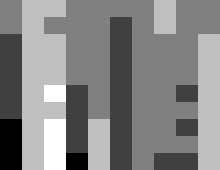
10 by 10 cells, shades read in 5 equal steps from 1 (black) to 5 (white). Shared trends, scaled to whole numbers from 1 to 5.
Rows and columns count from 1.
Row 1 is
3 4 4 3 3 3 3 4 3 3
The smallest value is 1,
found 4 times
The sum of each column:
19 40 43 24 33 21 30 31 27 38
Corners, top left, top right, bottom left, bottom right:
3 3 1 4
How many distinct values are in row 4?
3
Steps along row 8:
up up down up down up same down up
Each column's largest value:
3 4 5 3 4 3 3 4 3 4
